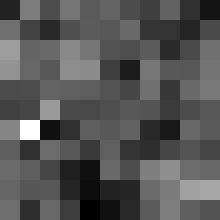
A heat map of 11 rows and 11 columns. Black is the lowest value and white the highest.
No single row or column stands out from its neighbours. In the middle left lies a patch that is rougher than the rest. The centre is the calmest part. Neither half mirrors the other. The middle left is the roughest part.
